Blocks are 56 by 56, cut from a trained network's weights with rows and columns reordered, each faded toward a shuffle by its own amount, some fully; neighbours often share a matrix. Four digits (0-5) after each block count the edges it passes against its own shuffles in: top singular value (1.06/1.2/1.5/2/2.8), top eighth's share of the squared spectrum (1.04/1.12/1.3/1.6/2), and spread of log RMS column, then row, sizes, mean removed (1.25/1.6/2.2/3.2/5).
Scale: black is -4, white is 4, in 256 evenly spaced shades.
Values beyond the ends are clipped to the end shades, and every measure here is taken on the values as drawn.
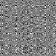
4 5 3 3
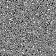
0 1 0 0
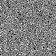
1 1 0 0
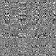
4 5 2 3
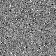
1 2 0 0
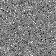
0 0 0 0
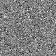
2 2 0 0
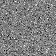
0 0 0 0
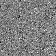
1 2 0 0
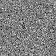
1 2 0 0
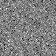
0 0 0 0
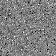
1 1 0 0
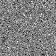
2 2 0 0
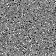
0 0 0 0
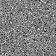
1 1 0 0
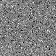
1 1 0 0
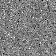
1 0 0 0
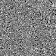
2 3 1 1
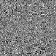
2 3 1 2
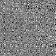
3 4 2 2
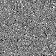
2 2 0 0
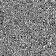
2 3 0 1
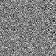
3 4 2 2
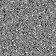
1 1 0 0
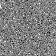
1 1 0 0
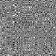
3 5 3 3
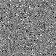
0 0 0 0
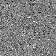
2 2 1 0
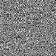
3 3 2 1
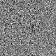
2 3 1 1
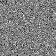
2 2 0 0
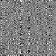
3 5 3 2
